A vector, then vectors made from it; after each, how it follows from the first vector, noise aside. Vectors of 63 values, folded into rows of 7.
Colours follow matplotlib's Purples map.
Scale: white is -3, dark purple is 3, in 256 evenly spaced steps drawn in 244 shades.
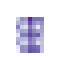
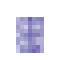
shrunk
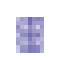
shrunk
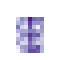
copied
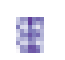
copied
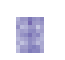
shrunk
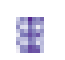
copied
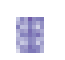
shrunk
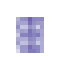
shrunk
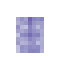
shrunk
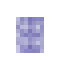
shrunk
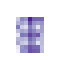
copied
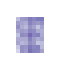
shrunk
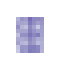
shrunk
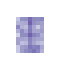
shrunk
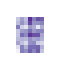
copied
